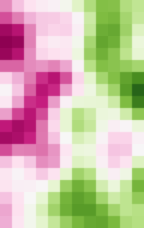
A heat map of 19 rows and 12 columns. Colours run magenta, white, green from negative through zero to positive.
On average the colour sits 50% of the way up the scale. Values rise toward the right. There are no regular stripes. There are no lone odd cells. The top right is the smoothest part.
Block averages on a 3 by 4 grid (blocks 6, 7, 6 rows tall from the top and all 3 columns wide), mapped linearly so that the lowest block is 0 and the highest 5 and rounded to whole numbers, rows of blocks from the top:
0 2 4 5 / 0 1 4 4 / 2 4 5 4
